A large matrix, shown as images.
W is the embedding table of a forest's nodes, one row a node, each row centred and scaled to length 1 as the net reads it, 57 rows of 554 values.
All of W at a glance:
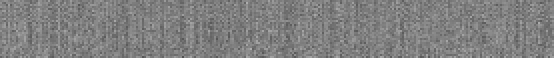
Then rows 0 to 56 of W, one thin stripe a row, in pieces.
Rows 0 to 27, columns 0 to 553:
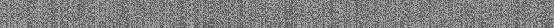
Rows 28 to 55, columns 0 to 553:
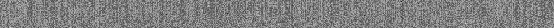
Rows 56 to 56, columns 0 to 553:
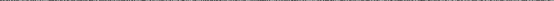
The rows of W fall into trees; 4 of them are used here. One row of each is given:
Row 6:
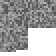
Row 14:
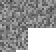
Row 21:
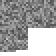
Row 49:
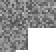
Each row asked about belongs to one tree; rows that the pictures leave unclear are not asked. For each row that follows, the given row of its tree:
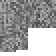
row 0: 6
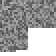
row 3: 21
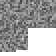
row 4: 14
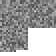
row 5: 14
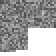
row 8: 21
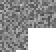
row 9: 14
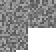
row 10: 14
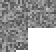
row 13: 6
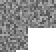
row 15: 14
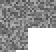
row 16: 21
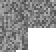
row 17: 6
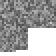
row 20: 6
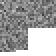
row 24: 14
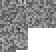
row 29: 21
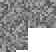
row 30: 6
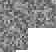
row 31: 6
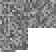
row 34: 6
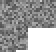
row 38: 21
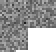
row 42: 49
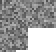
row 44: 21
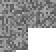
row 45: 6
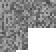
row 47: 6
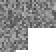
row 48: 49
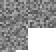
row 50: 49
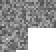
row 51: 21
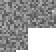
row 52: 14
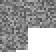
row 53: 21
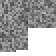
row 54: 6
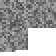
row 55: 49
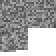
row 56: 21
